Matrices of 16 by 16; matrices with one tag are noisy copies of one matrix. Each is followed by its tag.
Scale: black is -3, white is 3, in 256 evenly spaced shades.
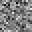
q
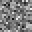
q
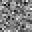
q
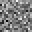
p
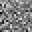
p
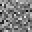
p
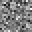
q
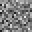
p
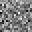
p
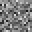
p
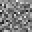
p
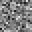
q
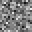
q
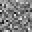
p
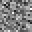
q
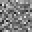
p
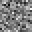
q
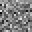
p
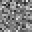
q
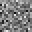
p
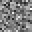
q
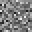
p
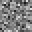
q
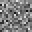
p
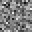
q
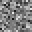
q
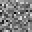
p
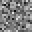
q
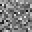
p
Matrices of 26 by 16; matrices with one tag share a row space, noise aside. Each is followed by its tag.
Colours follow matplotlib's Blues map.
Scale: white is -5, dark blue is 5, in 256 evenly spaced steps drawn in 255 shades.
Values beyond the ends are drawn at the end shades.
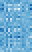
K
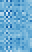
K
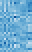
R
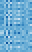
K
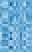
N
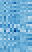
R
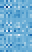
K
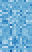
N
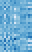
R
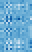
K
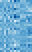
R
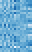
R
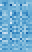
N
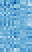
R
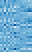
R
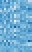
R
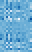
K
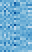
R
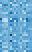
N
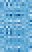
K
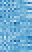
R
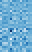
N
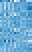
R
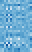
K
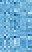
R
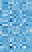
N
